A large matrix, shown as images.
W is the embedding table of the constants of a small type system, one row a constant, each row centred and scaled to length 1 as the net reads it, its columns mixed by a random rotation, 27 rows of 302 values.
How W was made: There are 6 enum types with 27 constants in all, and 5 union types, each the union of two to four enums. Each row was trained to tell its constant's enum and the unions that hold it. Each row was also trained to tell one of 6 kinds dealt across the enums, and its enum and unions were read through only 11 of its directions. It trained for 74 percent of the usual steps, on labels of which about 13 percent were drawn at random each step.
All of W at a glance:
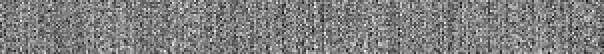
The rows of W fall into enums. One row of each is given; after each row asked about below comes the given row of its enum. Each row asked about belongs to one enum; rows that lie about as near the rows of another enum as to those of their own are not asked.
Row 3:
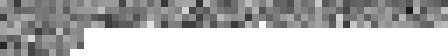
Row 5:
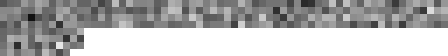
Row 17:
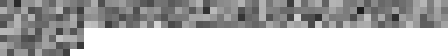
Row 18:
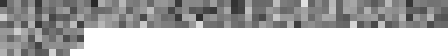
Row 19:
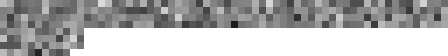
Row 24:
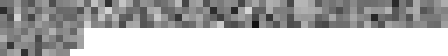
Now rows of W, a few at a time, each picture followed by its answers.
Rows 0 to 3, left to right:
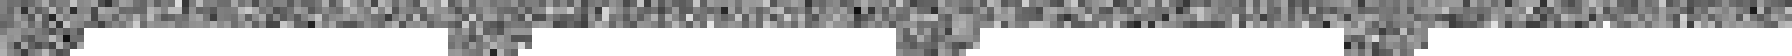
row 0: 24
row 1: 3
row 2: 24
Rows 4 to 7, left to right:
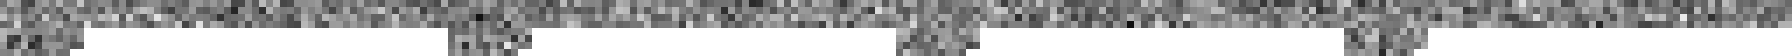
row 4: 18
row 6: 3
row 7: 24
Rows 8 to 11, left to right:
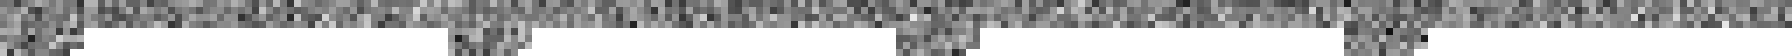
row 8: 17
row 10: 17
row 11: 5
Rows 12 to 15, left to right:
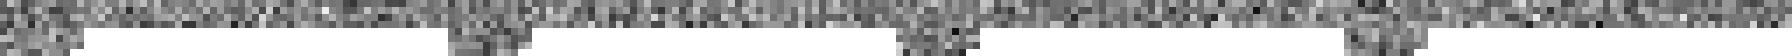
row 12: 19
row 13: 24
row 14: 17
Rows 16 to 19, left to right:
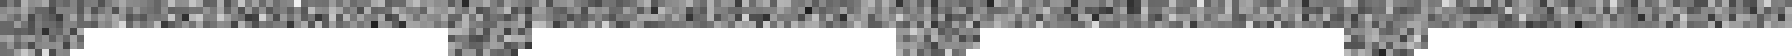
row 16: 5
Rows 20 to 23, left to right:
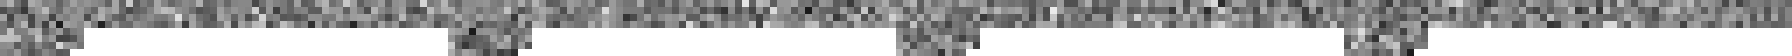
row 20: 19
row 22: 3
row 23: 17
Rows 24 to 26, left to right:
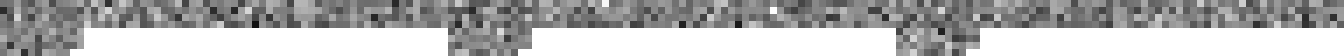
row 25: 19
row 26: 19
